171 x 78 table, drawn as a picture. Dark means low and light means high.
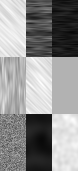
It is made of 3 by 3 panels. Panel 1,1: very high, slanting down to the right, faint in contrast. Panel 1,2: low, streaked across. Panel 1,3: very low, streaked across, faint in contrast. Panel 2,1: high, streaked downward. Panel 2,2: very high, slanting down to the right, faint in contrast. Panel 2,3: high, flat. Panel 3,1: middling, fine-grained. Panel 3,2: very low, smooth, faint in contrast. Panel 3,3: very high, blotchy, faint in contrast.
